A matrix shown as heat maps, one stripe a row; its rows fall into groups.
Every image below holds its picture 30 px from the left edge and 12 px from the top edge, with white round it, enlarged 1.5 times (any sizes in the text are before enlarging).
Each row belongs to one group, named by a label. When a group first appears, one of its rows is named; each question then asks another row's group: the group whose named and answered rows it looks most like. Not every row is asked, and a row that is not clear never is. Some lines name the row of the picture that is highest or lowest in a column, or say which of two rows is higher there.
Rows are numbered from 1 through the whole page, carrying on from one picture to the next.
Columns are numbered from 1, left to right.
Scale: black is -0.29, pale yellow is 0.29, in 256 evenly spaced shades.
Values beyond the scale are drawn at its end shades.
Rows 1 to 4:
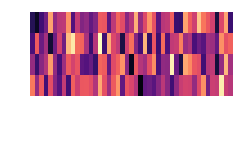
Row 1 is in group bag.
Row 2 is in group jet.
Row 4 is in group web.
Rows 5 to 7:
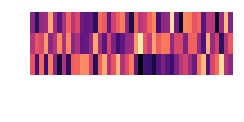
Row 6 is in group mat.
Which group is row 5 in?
bag
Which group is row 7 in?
web
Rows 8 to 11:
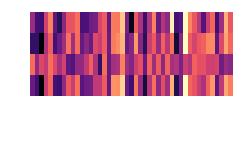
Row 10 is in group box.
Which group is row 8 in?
bag
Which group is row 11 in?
bag
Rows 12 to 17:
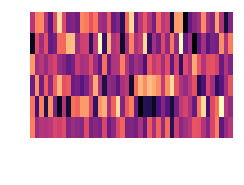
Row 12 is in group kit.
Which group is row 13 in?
jet
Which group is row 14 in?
box
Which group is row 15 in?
mat
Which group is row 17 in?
box
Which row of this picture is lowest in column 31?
16
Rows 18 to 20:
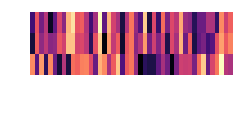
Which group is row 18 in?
jet
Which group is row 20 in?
web
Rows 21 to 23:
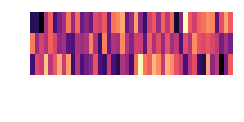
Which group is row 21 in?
bag
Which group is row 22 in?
box
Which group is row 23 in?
mat
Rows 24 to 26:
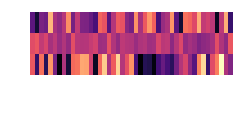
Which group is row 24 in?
bag
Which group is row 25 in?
kit
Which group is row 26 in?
web
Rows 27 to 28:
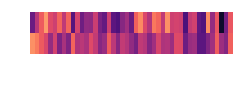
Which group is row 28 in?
kit
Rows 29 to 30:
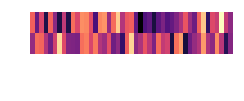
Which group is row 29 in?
web
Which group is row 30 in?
kit
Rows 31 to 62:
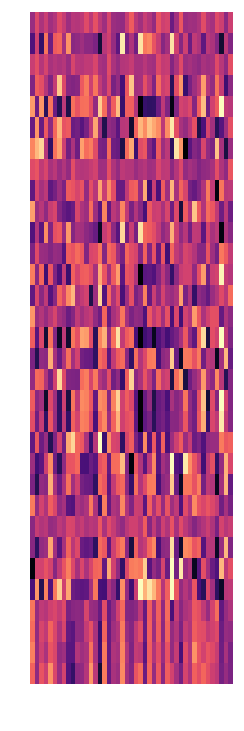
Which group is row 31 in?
kit
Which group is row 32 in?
mat
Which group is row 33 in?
kit
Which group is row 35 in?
web
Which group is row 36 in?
mat
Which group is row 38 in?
kit
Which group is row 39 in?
jet
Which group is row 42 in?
jet
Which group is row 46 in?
web
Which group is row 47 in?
bag
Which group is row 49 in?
web
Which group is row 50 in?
web
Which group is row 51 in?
jet
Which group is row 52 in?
bag
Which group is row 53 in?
bag
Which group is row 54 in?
box
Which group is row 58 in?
mat
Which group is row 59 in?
box
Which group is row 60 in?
box
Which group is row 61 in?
box
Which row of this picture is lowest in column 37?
57
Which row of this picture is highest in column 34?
57
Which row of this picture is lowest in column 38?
36
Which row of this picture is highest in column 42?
37
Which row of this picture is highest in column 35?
52
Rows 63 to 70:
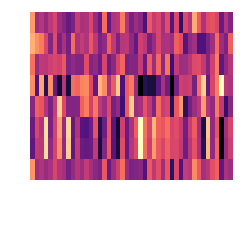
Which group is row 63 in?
box
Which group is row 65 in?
box
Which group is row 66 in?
web
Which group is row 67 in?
kit
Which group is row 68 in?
mat
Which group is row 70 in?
box
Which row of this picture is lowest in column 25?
66
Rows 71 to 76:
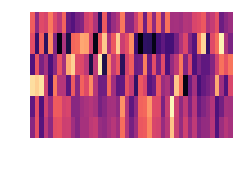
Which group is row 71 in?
box
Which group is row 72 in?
web
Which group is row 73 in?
jet
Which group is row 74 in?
kit
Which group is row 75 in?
mat
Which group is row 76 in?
mat
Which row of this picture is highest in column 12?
72
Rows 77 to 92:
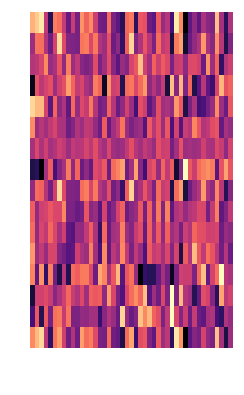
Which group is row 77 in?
kit
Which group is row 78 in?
kit
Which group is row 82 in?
box
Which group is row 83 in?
kit
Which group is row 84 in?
bag
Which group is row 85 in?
kit
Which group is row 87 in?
box
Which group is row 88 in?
box
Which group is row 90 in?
jet
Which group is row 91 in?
mat
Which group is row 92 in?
kit
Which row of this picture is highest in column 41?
84
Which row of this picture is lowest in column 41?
80
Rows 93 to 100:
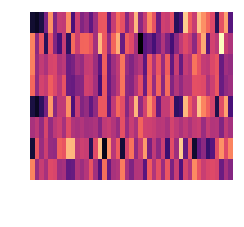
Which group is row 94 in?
web
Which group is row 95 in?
box
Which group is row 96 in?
box
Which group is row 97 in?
bag
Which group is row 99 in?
jet
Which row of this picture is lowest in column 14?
99
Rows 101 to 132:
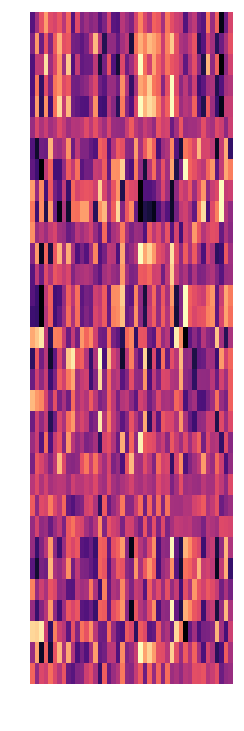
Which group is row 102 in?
mat
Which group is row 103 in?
mat
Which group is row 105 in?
mat
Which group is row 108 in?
bag
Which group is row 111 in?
box
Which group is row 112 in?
mat
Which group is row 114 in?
bag
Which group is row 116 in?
kit
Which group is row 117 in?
jet
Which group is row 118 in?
jet
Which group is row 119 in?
kit
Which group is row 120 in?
jet
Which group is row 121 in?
mat
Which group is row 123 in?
kit
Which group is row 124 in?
box
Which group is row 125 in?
jet
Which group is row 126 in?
bag
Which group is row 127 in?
bag
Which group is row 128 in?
box
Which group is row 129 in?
bag
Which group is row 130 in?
kit
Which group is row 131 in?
mat
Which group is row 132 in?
box
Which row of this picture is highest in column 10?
117
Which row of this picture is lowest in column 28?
110
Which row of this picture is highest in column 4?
103
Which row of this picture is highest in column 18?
117
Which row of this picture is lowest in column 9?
110
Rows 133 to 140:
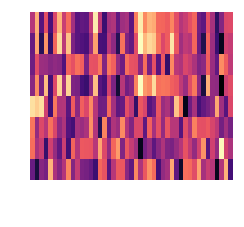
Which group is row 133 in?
mat
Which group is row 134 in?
mat
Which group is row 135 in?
jet
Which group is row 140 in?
bag
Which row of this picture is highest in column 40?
136
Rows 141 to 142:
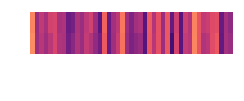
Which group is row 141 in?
box
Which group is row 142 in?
box
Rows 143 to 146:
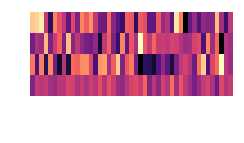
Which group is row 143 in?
kit
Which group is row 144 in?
mat
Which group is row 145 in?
web
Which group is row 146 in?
jet
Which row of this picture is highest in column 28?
144
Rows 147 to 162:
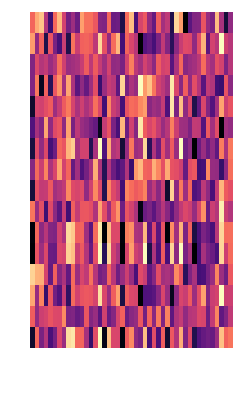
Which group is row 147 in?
kit
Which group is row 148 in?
web
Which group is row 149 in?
kit
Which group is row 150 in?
mat
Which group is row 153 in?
jet
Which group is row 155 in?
jet
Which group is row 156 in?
web
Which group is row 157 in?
jet
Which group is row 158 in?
jet
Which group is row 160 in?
web
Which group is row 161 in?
box
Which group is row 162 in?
jet
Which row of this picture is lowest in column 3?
150
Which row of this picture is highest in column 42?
147
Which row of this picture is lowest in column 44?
147
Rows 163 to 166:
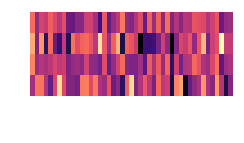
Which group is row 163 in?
box
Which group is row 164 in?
web
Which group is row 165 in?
box
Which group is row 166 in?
kit
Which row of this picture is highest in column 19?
164
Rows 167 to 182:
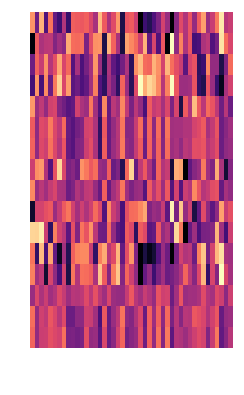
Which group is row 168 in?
jet
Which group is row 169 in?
mat
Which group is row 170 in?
mat
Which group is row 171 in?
box
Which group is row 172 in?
box
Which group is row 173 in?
box
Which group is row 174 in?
kit
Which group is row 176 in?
jet
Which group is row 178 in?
web
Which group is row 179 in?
web
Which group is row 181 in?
box
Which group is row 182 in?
box
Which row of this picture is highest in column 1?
177
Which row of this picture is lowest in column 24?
177
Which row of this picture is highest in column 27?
170
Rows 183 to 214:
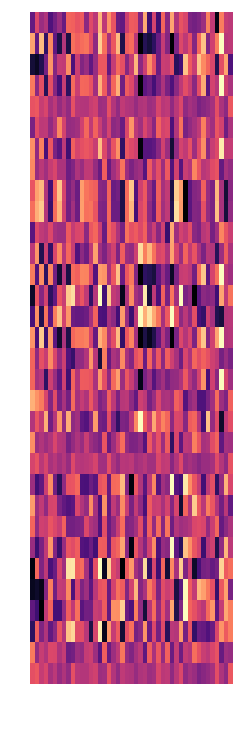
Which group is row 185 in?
bag
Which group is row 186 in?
web
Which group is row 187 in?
kit
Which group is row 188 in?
kit
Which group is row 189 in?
web
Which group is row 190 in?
box
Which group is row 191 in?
kit
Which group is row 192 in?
kit
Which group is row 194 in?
mat
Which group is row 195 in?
web
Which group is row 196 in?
jet
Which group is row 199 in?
box
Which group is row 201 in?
kit
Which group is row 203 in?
box
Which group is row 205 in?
bag
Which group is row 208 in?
bag
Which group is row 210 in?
bag
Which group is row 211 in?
bag
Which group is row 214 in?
kit
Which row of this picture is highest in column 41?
211
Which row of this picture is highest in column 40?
202
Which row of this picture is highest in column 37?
206
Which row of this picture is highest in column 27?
197
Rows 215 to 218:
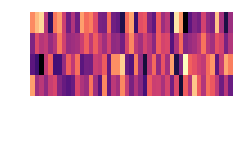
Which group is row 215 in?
kit
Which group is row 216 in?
kit
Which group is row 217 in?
bag
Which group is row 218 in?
box
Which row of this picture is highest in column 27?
218
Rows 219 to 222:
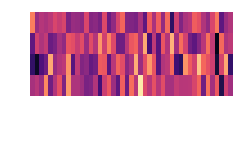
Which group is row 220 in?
jet
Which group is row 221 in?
bag
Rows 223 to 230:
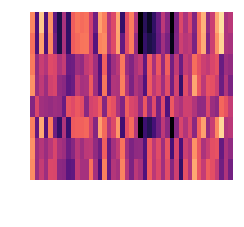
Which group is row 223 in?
web
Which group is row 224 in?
web
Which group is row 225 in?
box
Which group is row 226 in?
box
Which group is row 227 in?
jet
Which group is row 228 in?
web
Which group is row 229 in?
box
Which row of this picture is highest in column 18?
227
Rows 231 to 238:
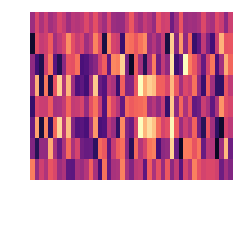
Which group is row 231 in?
kit
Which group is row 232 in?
jet
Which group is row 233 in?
bag
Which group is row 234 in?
mat
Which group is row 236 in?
mat
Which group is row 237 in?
bag
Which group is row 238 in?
box
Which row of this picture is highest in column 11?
233
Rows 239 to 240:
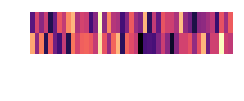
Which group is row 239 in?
jet
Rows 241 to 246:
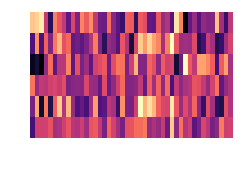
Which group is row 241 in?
kit
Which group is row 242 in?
mat
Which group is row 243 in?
bag
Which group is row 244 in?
box
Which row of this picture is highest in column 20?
243
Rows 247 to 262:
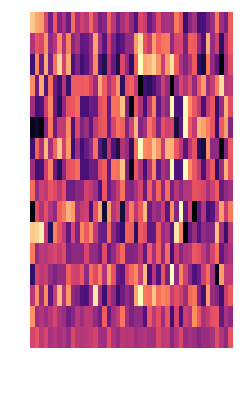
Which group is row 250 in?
web
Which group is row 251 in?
bag
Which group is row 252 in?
bag
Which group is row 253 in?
mat
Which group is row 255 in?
box
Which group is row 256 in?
jet
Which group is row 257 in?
kit
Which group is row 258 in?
box
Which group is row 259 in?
jet
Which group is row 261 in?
box
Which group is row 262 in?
kit
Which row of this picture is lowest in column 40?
256
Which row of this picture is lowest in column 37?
256
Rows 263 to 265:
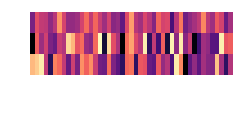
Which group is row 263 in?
kit
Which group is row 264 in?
jet
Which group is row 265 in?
kit
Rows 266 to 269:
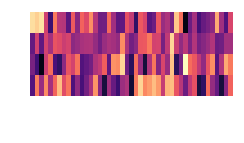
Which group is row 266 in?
kit
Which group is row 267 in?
mat
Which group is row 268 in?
bag
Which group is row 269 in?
mat
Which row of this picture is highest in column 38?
268
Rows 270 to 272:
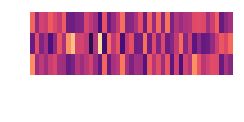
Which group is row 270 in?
box
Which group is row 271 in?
jet
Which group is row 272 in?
box
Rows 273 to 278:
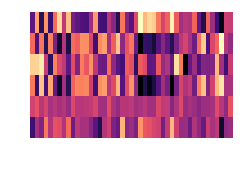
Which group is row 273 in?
mat
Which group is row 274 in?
web
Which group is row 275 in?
kit
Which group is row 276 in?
web
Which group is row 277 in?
kit
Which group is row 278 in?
mat
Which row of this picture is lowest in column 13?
273
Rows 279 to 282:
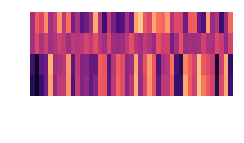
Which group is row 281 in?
bag
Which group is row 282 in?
bag
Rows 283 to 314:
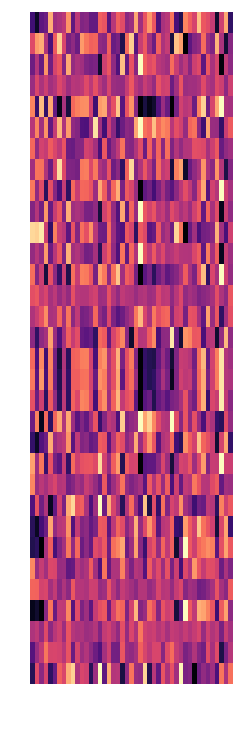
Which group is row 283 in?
bag
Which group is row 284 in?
kit
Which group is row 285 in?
mat
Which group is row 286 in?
kit
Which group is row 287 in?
web
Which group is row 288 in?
mat
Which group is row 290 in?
kit
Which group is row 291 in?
web
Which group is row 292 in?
mat
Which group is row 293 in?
kit
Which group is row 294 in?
mat
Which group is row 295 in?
web
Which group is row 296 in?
kit
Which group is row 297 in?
mat
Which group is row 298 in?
bag
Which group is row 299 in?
web
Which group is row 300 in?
web
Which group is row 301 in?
web
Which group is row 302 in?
mat
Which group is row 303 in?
bag
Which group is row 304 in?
web
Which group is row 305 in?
box
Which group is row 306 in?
jet
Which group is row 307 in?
bag
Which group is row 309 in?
box
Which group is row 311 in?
bag
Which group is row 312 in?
mat
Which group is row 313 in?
mat
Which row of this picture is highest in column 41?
308
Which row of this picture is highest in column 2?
293
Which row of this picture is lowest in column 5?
306
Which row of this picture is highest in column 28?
288
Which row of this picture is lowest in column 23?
298
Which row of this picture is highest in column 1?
293
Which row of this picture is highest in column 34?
314
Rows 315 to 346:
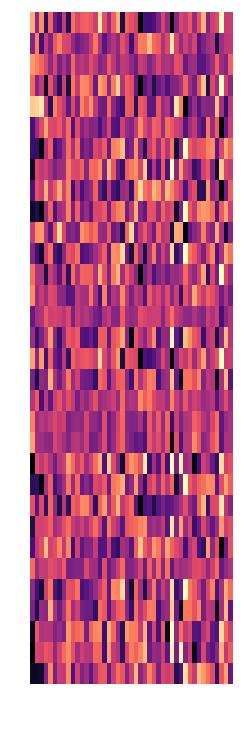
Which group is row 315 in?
web
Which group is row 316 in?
mat
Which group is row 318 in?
web
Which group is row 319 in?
kit
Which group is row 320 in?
mat
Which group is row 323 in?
mat
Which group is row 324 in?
bag
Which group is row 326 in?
bag
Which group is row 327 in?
web
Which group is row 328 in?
box
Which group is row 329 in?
mat
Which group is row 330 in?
bag
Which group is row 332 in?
bag
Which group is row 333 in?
mat
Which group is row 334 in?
box
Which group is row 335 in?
box
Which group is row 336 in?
jet
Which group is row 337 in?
bag
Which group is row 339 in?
jet
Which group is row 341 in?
box
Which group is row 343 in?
bag
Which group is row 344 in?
jet
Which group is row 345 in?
jet
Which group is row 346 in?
bag
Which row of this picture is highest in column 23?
325
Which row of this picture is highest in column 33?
319
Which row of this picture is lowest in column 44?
325
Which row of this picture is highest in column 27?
316
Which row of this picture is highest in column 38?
346
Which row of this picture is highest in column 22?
344
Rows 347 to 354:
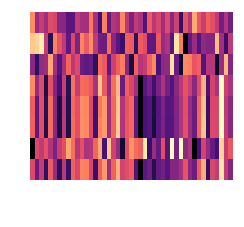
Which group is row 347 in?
box
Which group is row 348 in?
kit
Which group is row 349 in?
bag
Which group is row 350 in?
web
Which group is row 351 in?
web
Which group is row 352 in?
web
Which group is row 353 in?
jet
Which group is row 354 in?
web
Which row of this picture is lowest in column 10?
347
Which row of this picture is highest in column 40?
347
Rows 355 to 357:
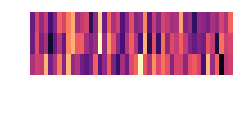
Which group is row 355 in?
jet
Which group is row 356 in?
jet
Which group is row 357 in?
mat
